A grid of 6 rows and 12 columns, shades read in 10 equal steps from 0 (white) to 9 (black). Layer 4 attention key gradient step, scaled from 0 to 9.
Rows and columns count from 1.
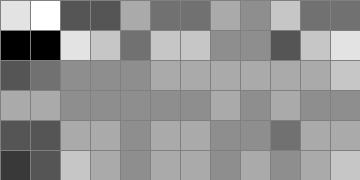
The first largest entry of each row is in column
3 1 1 3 1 1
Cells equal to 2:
8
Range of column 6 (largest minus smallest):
3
